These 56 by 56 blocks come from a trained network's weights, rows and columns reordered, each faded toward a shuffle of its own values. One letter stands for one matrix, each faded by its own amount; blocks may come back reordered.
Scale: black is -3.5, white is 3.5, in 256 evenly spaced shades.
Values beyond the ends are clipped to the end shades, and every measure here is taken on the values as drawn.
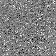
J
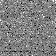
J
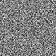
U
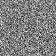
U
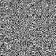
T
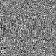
T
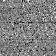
J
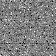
J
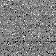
J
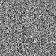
U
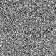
U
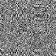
T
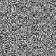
T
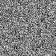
U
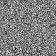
U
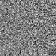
T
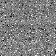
J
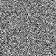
U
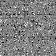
J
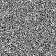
U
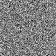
U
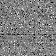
J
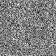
U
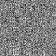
T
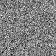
U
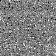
J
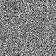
U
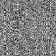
T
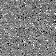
J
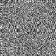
T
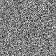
U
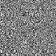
T
